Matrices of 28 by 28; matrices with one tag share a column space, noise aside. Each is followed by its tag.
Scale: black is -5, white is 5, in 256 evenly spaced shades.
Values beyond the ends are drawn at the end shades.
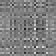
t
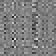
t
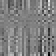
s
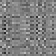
t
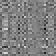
t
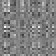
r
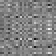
t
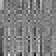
s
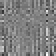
s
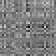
r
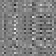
t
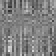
s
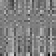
s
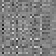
t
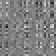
r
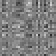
r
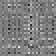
t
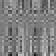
s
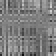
s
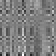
s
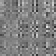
r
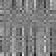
s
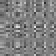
r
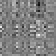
r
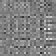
t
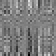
s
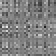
r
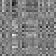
r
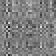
r
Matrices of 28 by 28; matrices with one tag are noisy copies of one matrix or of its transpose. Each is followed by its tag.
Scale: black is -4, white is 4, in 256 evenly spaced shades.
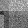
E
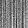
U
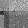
E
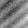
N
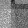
E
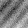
N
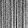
U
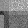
E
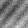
N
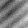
N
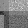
E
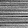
U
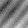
N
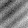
N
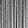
U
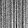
U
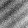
N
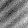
N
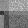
E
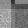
E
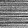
U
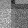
E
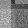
E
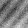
N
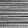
U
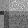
E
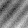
N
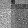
E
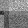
E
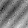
N
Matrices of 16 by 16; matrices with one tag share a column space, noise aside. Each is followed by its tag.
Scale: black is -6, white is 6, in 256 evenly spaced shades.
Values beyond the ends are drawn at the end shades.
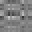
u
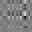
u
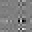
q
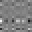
q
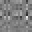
u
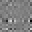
q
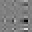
q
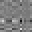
q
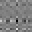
q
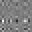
q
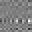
q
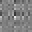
u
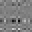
q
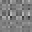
u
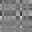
u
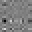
q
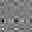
q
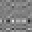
q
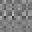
u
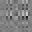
u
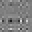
q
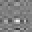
q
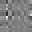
u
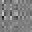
u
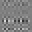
q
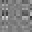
u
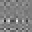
q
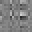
u
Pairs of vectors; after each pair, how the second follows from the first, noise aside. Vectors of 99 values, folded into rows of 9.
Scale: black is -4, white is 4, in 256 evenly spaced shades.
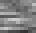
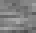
shrunk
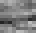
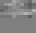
partly zeroed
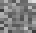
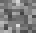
shuffled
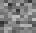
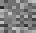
shuffled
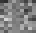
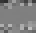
partly zeroed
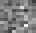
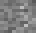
shrunk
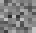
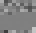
partly zeroed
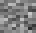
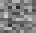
shuffled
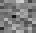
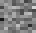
shuffled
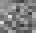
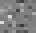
partly zeroed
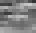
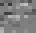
partly zeroed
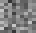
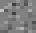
partly zeroed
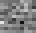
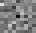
shuffled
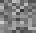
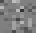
partly zeroed
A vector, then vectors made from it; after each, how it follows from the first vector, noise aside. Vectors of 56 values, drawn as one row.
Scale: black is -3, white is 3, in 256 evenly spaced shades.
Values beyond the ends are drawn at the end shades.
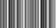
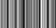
negated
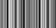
negated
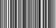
sign-scrambled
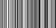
sign-scrambled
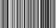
sign-scrambled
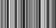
negated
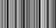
negated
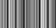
negated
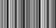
negated
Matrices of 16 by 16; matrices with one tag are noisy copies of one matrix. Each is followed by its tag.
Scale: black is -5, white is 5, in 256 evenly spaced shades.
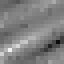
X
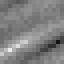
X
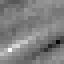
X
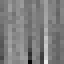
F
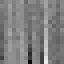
F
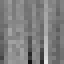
F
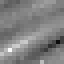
X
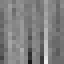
F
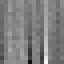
F
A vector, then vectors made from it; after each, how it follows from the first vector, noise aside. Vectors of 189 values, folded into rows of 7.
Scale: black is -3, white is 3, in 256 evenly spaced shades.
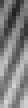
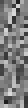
sign-scrambled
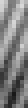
reversed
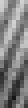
reversed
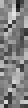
sign-scrambled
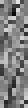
sign-scrambled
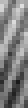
reversed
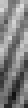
reversed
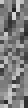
sign-scrambled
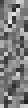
sign-scrambled
